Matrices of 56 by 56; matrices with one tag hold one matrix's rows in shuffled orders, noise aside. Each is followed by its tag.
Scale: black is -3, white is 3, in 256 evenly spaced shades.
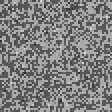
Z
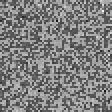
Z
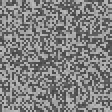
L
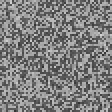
L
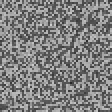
L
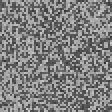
L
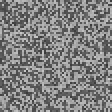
Z
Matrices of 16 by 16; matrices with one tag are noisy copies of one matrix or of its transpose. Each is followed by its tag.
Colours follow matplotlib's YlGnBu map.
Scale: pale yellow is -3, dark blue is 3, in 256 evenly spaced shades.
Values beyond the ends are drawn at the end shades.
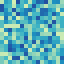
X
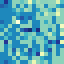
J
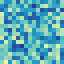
X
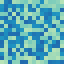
X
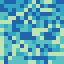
J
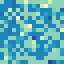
X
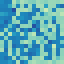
J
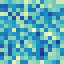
X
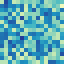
X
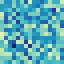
X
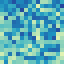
J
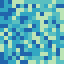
J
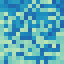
J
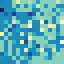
J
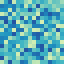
X
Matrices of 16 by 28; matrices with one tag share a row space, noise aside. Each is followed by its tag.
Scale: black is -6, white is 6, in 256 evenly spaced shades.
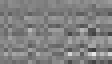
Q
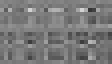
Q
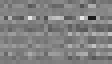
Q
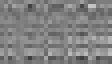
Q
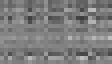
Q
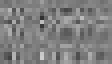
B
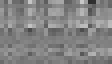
Q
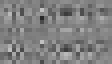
B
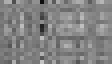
B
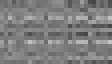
Q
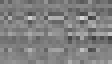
Q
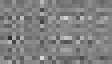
B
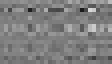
Q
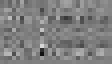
B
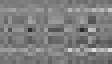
Q
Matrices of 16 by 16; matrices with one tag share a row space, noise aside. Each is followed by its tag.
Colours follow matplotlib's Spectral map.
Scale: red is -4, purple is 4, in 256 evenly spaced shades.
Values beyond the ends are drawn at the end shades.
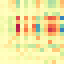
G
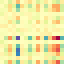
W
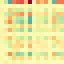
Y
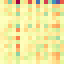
W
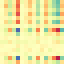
W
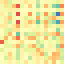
W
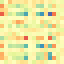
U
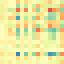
G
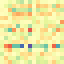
Y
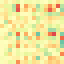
G
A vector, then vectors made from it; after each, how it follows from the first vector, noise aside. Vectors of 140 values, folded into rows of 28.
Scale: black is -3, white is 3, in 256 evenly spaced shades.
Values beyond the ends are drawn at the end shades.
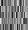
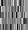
copied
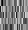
copied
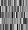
copied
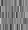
shrunk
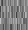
shrunk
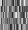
sign-scrambled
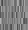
shrunk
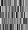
copied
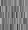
shrunk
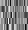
reversed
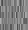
shrunk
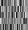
copied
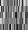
sign-scrambled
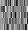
reversed
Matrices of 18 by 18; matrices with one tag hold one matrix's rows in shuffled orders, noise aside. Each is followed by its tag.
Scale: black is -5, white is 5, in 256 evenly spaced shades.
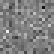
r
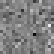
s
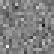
r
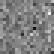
s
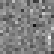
s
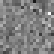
s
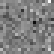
s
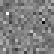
r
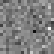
s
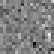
s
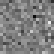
s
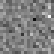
s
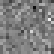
s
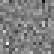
r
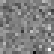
s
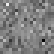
r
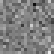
s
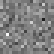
r
